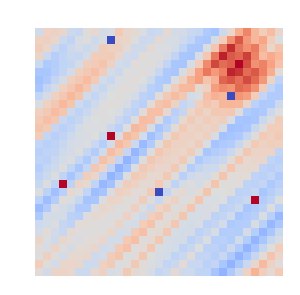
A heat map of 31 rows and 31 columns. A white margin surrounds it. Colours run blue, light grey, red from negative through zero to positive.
Bumps: one, in the top right. Ninth with the highest average: top right. Lone odd cells: 6, 3 higher and 3 lower than their neighbours. Average level on the scale: 50%. Grain: diagonal, up to the right.
